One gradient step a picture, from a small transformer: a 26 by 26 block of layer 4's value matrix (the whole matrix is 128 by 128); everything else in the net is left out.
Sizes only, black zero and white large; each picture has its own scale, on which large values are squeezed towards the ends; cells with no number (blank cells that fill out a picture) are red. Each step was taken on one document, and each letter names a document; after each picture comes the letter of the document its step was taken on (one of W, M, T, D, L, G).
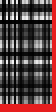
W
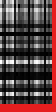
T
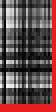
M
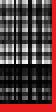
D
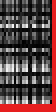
D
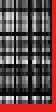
D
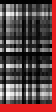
M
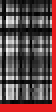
M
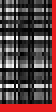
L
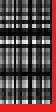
D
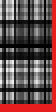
T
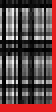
W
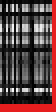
W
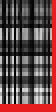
W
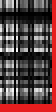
L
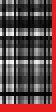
T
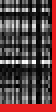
D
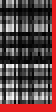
L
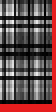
T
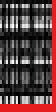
W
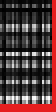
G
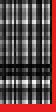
G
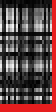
L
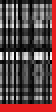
L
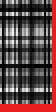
W
